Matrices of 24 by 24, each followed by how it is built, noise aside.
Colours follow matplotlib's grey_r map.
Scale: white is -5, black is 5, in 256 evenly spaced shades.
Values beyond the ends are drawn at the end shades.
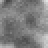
smooth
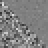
lower triangular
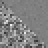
lower triangular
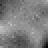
smooth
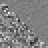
lower triangular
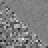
lower triangular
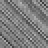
Toeplitz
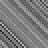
Toeplitz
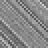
Toeplitz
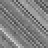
Toeplitz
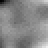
smooth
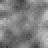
smooth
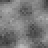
smooth
